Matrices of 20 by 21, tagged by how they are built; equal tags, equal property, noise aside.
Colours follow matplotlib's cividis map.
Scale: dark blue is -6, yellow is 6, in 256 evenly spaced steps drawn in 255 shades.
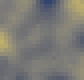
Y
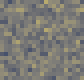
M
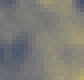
Y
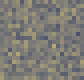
M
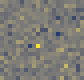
M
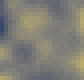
Y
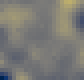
Y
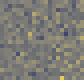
M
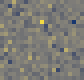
M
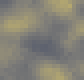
Y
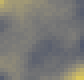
Y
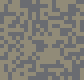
M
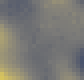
Y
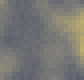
Y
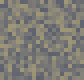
M
